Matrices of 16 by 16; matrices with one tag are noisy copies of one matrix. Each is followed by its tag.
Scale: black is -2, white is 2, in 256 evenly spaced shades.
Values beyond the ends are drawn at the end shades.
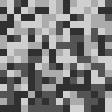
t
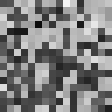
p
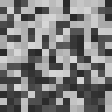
t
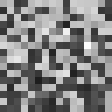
t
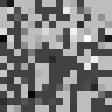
p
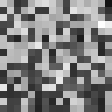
t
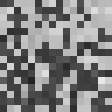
p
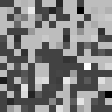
p
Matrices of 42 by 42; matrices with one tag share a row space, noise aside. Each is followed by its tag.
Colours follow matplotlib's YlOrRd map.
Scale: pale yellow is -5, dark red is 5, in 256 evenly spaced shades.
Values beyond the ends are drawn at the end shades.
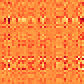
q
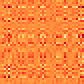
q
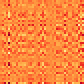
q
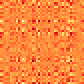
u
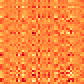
u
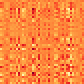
u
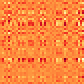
q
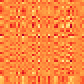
u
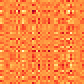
u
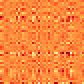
u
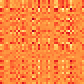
u
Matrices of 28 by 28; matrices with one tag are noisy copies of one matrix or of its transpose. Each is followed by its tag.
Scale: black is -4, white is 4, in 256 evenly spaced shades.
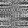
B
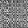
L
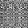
L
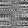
B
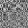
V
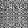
L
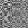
V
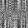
B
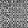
L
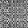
L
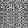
L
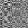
V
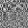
V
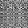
L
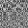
V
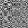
V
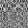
V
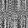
B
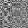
V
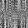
B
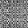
L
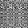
L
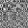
V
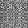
L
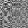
V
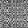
L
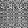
L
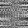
B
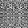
L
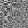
V
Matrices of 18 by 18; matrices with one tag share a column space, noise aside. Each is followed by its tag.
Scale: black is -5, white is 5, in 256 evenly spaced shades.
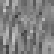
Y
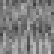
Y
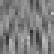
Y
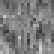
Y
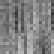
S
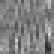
Y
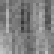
S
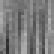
S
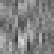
Y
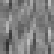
Y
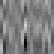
Y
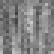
S
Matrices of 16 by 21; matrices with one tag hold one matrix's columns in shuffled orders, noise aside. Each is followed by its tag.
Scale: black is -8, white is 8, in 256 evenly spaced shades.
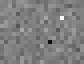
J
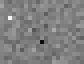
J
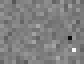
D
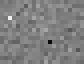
J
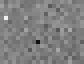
J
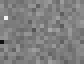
J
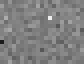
J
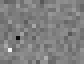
D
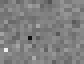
D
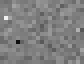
J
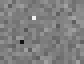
J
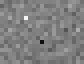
J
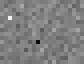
J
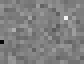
J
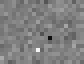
D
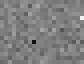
J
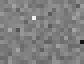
J
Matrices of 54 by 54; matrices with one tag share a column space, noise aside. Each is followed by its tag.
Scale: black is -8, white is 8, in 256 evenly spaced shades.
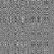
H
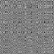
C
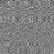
H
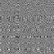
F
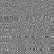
F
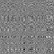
F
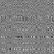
F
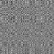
H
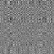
H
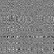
F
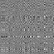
F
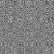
H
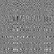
F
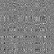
F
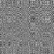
H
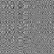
C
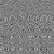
F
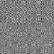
H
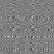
F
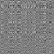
C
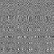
F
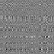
F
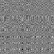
F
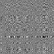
F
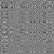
C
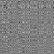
C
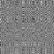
H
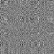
H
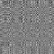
H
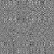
H
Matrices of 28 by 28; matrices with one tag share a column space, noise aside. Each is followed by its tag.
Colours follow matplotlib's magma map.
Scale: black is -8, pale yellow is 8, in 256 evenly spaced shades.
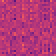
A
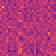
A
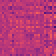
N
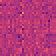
N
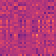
N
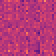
A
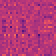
N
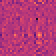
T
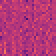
A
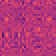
T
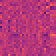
N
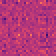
T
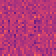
N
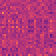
N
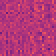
A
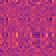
T
